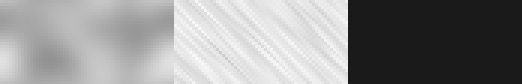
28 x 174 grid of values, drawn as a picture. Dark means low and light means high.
The table splits into one row of 3 panels. Panel 1,1: high, smooth. Panel 1,2: very high, slanting down to the right, faint in contrast. Panel 1,3: very low, flat.
